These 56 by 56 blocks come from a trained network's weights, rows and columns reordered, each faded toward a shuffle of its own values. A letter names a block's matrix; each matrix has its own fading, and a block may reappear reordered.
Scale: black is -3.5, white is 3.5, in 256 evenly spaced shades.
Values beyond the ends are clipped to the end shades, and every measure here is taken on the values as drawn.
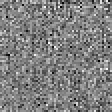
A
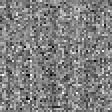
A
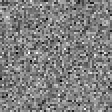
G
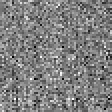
A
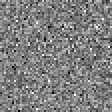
G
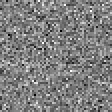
G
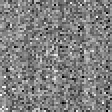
A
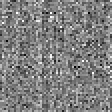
A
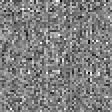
A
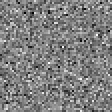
G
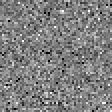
G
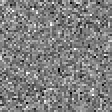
G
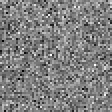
G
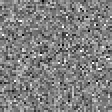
G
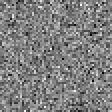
G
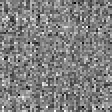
A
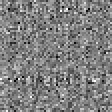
A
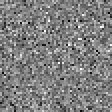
G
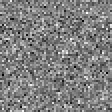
G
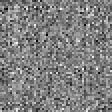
A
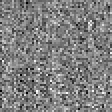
A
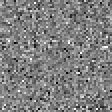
G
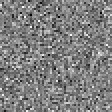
G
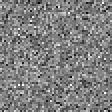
G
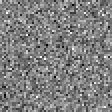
G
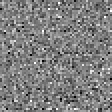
G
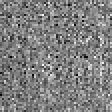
A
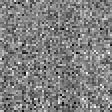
A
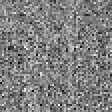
A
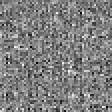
A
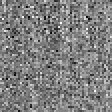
A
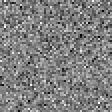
G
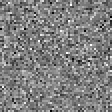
G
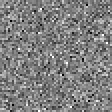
G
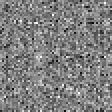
A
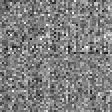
A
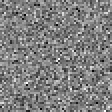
G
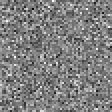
G
